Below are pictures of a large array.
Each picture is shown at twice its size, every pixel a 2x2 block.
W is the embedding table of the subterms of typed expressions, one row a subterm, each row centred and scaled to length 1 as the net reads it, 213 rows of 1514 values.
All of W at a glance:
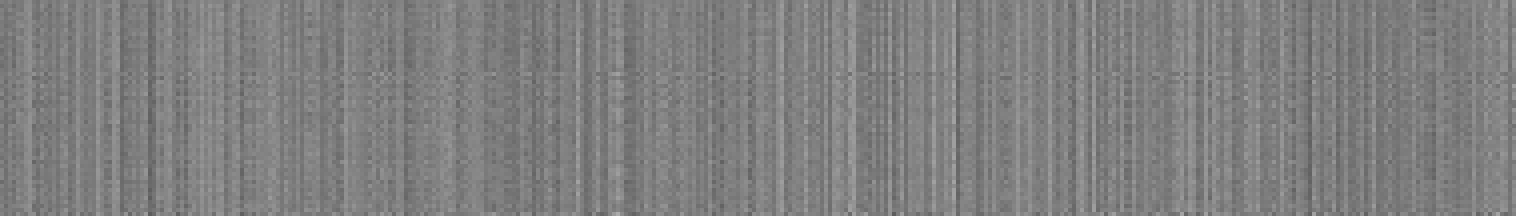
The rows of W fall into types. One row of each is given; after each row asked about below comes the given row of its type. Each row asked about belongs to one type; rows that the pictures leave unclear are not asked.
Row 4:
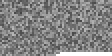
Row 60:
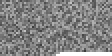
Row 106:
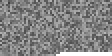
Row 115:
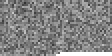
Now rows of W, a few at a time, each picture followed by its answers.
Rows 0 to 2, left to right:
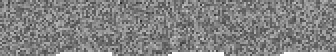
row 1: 106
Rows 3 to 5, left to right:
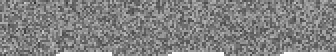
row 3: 60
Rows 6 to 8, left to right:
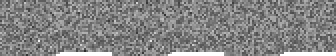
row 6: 60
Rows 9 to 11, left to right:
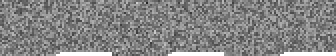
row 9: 4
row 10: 60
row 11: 106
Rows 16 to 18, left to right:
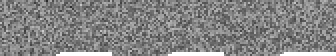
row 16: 106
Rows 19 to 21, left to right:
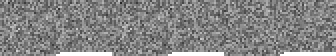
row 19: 4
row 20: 4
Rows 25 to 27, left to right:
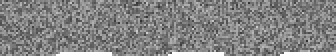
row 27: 106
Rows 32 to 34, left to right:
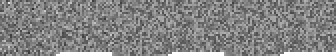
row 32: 60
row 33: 106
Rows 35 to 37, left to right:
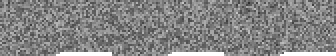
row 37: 115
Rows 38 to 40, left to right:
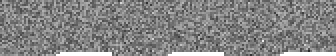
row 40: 60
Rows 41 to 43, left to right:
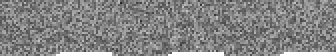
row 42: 106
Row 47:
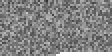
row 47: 4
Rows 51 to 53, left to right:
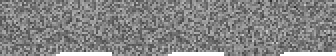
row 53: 106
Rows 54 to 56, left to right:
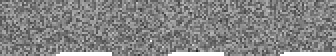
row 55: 60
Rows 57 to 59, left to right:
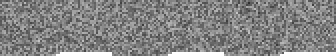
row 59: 115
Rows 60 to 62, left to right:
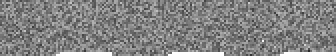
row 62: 60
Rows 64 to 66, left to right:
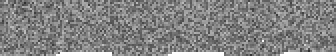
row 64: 115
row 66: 60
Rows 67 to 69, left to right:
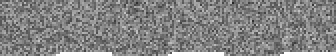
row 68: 115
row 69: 106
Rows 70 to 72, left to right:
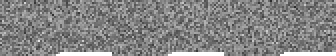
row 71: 60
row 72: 106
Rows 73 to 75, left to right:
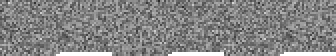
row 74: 106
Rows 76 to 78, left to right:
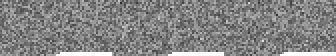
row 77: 4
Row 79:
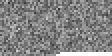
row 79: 4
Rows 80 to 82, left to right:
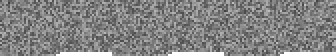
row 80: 106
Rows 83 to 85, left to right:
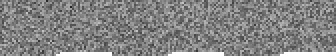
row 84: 60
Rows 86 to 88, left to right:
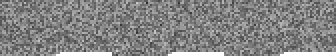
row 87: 60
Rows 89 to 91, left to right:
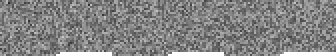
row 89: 106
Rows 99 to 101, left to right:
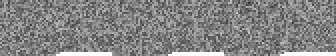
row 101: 115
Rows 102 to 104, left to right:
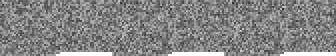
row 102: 4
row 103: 4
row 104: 4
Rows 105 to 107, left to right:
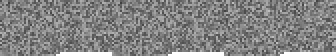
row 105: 106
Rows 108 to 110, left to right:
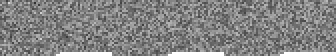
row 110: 4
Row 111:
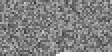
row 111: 60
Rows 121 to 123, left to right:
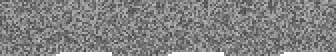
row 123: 4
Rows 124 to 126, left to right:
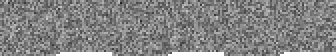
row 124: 4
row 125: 106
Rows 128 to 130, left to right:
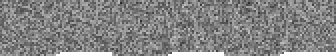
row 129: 106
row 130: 115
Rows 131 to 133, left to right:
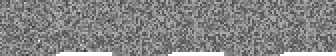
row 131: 60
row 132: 106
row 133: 106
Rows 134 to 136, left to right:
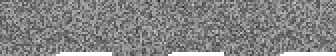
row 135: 106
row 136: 60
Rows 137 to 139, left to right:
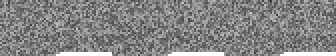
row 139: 4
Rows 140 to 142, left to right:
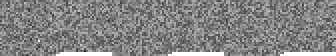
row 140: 60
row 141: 106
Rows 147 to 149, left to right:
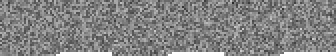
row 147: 106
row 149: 4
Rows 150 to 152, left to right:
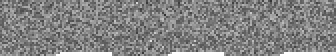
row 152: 4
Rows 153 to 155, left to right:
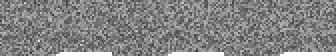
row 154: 60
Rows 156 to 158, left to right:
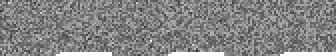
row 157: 60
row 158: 106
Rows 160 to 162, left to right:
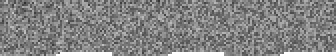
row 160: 115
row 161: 4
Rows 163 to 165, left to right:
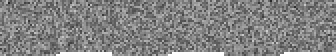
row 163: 106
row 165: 106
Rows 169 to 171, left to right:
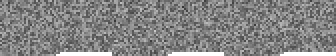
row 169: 106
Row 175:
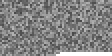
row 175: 4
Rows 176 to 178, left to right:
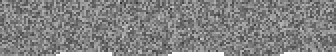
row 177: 4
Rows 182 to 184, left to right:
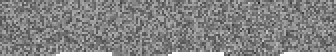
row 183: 106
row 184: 60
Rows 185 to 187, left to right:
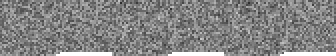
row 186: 4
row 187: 115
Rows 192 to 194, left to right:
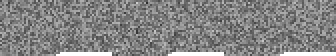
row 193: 60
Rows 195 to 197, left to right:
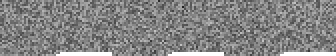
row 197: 60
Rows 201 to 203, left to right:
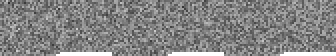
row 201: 4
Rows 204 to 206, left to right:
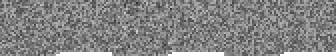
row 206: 106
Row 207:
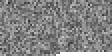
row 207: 106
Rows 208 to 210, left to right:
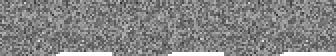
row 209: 4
